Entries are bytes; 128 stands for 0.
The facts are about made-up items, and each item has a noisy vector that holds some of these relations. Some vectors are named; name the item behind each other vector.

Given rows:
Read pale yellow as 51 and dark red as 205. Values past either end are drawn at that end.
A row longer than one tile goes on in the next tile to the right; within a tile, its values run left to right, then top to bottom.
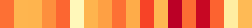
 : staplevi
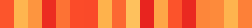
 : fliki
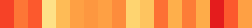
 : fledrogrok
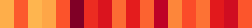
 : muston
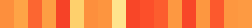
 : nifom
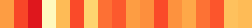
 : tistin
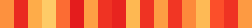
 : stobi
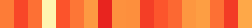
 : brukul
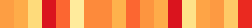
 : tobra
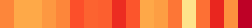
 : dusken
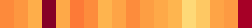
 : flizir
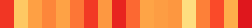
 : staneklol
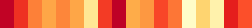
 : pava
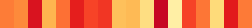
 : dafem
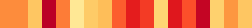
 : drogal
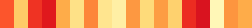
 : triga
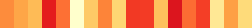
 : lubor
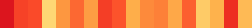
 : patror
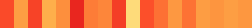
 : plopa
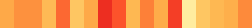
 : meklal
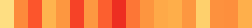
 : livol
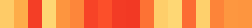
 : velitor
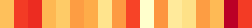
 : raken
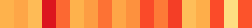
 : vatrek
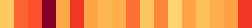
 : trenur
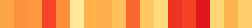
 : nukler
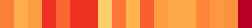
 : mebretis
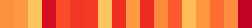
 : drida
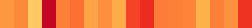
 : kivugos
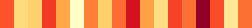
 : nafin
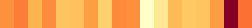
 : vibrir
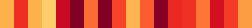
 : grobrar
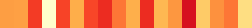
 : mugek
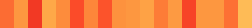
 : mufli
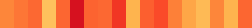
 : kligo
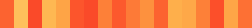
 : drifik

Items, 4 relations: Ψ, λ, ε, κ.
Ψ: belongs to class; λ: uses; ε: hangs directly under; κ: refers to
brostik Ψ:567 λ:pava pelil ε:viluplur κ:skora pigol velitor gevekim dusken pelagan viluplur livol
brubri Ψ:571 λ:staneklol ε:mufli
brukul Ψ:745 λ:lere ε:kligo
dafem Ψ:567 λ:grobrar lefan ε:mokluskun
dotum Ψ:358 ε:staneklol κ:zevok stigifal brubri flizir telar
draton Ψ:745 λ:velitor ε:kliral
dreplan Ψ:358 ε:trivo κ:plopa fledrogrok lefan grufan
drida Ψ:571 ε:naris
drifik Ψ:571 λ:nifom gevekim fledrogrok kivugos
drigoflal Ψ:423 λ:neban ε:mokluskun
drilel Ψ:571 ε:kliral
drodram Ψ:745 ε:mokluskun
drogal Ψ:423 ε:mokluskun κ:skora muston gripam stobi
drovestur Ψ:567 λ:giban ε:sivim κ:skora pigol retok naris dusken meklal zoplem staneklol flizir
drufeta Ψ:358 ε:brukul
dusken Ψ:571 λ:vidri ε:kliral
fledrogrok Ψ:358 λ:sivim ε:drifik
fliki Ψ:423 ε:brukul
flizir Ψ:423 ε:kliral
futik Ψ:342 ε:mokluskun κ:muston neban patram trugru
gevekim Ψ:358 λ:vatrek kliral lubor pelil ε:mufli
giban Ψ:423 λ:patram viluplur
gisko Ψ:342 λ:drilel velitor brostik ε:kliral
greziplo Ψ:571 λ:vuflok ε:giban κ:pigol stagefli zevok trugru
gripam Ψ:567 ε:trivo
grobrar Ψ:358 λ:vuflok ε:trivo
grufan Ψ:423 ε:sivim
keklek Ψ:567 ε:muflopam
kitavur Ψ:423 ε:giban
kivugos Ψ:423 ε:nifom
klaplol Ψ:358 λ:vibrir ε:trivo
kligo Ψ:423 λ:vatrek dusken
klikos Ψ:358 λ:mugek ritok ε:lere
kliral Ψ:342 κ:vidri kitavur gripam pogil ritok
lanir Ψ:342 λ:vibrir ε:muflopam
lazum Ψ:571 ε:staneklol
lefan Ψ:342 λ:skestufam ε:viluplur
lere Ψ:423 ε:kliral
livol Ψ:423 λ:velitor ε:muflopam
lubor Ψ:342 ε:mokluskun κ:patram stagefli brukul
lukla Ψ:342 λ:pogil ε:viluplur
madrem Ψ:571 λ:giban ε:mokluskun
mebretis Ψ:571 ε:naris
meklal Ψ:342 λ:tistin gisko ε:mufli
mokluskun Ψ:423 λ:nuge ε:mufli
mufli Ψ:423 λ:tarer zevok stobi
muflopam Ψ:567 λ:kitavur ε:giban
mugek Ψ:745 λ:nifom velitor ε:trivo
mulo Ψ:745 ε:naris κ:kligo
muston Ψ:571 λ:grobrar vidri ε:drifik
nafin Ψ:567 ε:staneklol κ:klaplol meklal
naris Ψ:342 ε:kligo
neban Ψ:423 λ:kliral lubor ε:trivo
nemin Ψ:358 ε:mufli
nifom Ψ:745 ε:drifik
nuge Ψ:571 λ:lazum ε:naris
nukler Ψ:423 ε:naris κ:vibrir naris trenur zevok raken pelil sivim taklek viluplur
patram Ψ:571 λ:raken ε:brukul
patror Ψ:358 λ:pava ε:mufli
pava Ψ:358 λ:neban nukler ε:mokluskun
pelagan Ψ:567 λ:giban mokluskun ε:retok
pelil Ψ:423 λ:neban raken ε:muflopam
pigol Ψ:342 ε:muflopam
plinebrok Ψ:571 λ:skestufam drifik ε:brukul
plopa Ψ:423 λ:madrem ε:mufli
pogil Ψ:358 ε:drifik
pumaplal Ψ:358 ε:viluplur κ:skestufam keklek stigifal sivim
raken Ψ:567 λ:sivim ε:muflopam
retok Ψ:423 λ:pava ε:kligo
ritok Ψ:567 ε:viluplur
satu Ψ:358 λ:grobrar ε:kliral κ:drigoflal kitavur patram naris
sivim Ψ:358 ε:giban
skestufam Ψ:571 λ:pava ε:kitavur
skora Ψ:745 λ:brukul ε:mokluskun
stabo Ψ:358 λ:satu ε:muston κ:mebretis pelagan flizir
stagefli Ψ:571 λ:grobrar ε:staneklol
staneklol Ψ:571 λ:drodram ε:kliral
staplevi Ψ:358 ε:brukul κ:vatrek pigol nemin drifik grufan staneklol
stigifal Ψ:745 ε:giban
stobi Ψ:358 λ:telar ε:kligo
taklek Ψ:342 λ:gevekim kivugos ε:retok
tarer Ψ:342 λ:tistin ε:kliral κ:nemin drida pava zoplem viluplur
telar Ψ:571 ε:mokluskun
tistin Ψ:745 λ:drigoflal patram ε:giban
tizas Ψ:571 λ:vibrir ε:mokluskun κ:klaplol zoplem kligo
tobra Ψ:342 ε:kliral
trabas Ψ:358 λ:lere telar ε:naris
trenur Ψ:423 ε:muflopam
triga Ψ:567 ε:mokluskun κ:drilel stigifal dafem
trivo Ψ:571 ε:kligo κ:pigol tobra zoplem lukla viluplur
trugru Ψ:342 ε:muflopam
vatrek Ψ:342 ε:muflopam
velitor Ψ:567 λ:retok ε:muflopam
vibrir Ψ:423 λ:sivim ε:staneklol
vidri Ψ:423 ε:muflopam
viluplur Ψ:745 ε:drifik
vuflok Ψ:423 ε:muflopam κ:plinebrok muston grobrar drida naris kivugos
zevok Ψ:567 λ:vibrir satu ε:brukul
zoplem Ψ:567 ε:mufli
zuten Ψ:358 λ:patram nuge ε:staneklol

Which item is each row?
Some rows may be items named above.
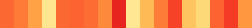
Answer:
klaplol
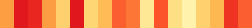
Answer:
pelil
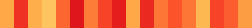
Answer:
stobi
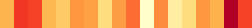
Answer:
raken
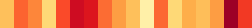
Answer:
zevok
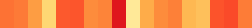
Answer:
klaplol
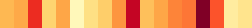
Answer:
drovestur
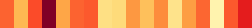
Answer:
telar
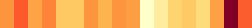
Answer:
vibrir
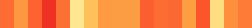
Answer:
drodram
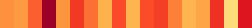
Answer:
grufan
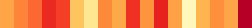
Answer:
viluplur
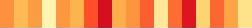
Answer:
gisko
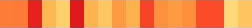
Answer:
giban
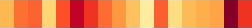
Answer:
zevok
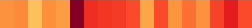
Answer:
stagefli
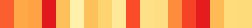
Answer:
dotum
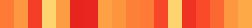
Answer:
muflopam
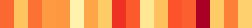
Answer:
tizas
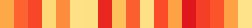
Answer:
stabo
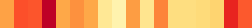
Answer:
sivim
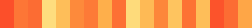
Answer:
fledrogrok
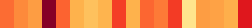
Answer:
nemin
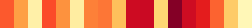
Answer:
kliral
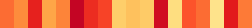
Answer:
dafem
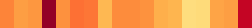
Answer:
flizir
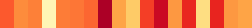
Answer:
lefan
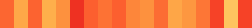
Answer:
drifik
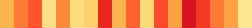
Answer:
stabo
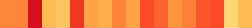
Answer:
giban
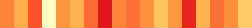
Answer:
draton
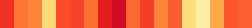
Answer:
retok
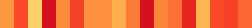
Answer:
pogil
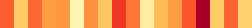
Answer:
tizas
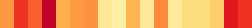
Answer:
sivim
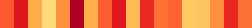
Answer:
neban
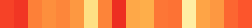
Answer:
gevekim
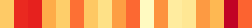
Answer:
raken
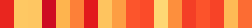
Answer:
lazum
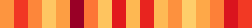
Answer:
patram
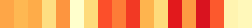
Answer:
tarer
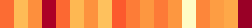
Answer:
zoplem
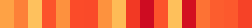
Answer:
ritok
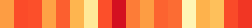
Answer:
skora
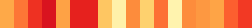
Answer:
keklek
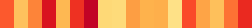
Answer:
drilel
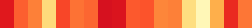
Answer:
retok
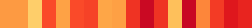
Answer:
ritok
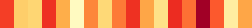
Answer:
nafin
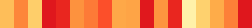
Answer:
naris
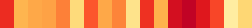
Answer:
dreplan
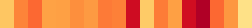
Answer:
greziplo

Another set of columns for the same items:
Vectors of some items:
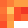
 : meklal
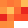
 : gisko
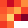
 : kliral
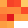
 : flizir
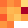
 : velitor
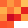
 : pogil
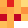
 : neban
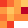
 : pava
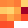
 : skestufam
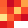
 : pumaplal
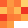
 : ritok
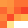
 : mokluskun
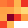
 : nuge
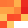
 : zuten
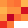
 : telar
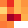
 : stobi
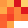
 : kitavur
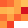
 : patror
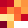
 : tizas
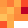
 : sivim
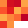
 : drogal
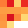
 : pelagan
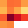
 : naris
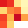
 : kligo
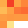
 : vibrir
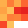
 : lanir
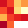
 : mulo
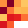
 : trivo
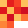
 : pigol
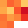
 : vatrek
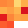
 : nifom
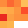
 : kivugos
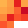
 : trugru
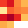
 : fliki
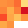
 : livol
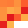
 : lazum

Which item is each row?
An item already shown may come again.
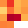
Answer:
stobi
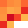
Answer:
lazum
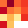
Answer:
drovestur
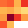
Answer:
nuge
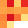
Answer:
pelagan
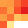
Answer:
giban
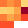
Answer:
skestufam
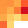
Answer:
raken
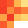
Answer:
zoplem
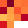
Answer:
tarer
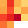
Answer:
gripam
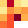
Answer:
grobrar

